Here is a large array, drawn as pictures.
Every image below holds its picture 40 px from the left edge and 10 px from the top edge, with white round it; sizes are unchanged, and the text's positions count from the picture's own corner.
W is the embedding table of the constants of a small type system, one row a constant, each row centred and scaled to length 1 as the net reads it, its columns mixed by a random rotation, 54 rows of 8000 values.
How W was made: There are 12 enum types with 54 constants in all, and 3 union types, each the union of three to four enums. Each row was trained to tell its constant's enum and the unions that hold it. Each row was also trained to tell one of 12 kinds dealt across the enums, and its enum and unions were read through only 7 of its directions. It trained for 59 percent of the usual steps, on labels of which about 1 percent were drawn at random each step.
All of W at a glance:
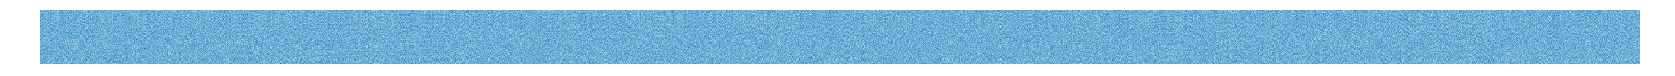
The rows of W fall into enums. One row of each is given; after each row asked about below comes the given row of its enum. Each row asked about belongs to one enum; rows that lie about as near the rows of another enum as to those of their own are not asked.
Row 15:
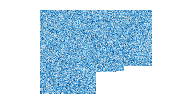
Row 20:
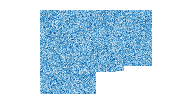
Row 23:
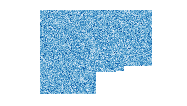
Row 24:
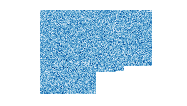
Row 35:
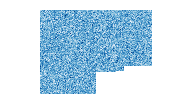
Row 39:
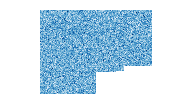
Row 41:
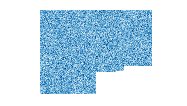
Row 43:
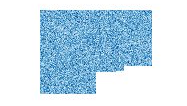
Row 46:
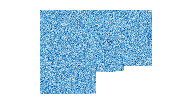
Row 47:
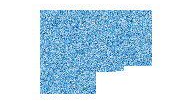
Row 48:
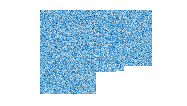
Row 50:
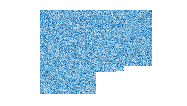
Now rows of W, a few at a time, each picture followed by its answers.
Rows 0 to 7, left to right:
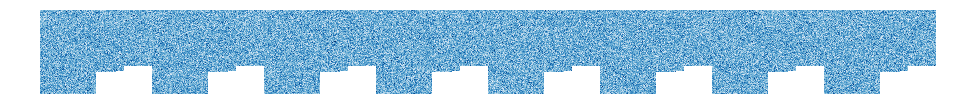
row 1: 47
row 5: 48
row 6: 47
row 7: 43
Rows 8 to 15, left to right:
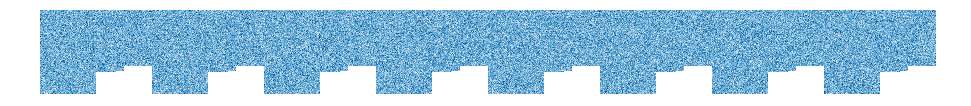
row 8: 50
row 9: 48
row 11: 35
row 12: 50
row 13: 43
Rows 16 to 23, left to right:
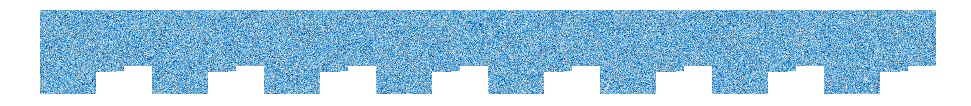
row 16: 35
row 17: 48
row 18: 39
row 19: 41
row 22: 43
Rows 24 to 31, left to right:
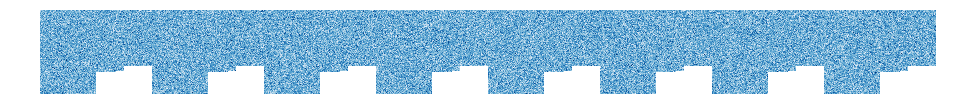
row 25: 48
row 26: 50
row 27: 47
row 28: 20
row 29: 41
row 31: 39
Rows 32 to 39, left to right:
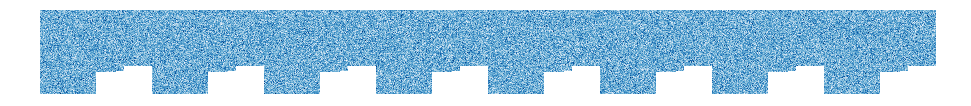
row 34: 39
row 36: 50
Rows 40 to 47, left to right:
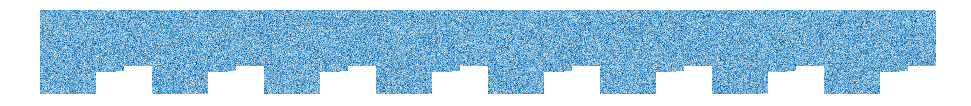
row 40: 48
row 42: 50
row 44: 15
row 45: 39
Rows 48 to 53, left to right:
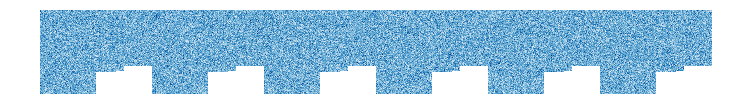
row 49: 20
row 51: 39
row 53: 35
